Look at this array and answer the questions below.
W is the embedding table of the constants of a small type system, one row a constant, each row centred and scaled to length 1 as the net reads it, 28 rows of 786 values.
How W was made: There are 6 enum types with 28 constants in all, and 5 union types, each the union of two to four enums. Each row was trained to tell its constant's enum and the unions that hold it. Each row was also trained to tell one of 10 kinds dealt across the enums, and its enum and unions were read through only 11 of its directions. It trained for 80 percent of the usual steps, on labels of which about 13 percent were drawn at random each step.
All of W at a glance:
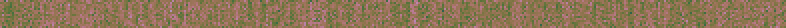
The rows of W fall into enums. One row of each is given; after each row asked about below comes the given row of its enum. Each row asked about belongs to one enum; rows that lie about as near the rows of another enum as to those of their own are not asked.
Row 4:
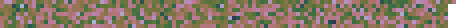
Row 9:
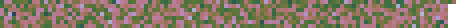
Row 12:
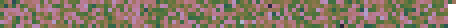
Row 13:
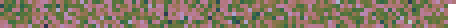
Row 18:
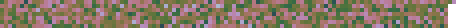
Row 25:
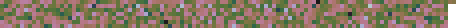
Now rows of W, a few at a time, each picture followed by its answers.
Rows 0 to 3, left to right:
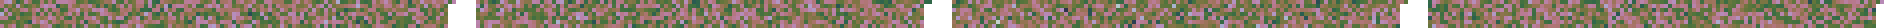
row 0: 18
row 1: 25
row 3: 4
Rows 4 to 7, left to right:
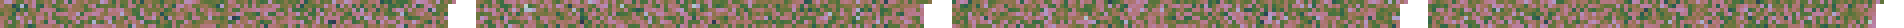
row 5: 9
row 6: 4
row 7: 9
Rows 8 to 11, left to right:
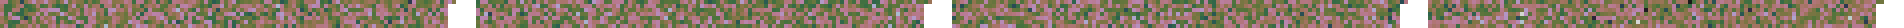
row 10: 4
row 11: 25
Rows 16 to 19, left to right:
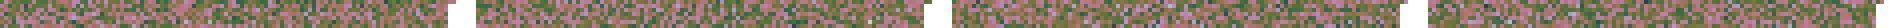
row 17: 13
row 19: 4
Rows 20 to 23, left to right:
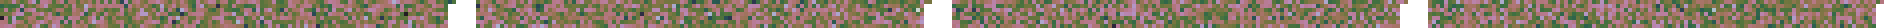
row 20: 25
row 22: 13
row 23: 13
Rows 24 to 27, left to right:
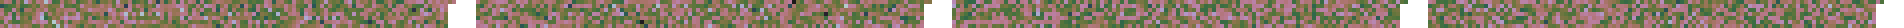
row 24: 13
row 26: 25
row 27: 9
